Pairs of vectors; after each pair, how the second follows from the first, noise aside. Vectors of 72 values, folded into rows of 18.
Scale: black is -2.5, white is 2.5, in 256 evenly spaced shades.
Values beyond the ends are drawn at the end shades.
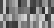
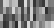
wrapped around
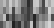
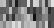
sign-scrambled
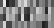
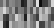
wrapped around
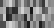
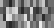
negated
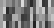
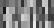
negated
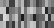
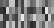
negated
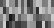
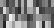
negated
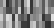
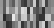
wrapped around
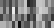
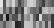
wrapped around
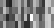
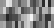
sign-scrambled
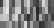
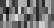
sign-scrambled
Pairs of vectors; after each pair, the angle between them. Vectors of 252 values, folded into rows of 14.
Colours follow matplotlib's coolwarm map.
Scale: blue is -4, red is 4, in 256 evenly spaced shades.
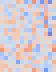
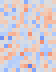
orthogonal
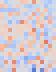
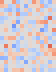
partly aligned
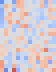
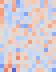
nearly opposite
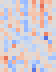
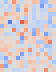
partly opposed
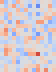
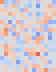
nearly parallel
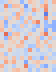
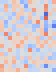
nearly parallel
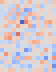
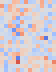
partly opposed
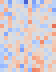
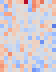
nearly opposite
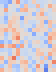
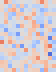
partly opposed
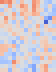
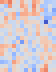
nearly parallel
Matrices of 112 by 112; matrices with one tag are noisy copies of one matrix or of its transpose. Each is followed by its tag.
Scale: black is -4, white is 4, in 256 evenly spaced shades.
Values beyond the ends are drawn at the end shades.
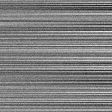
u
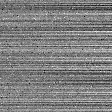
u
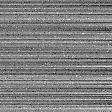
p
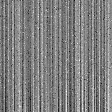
p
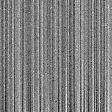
p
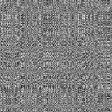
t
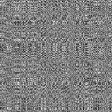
t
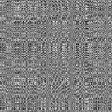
t
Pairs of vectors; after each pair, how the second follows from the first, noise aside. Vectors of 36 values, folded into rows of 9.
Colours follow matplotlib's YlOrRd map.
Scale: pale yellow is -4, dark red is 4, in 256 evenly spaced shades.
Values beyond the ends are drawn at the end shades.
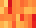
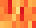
wrapped around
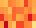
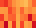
sign-scrambled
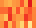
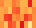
sign-scrambled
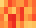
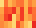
sign-scrambled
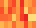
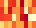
scaled up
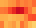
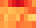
wrapped around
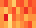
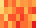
wrapped around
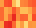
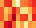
scaled up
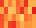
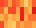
sign-scrambled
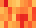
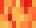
wrapped around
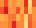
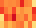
wrapped around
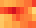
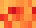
sign-scrambled
